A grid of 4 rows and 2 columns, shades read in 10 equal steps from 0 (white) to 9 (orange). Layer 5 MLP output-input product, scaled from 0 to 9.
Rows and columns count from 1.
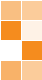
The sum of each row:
9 10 9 10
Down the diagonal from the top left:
5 1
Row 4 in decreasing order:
6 4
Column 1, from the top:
5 9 0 6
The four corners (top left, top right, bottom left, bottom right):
5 4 6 4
